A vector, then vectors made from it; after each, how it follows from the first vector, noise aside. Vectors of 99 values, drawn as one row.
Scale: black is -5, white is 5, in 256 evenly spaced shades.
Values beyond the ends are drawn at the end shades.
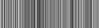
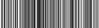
scaled up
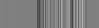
partly zeroed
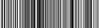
scaled up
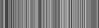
wrapped around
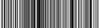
scaled up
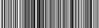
scaled up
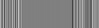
partly zeroed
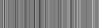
partly zeroed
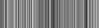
wrapped around
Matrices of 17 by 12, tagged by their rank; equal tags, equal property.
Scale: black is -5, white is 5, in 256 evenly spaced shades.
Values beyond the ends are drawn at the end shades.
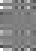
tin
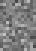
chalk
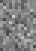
chalk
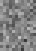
chalk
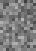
chalk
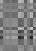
tin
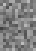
chalk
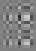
tin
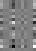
tin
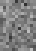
chalk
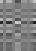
tin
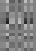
tin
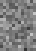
chalk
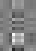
tin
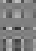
tin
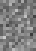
chalk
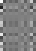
tin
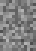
chalk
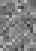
chalk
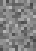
chalk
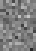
chalk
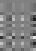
tin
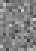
chalk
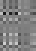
tin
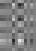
tin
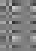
tin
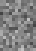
chalk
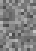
chalk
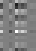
tin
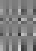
tin
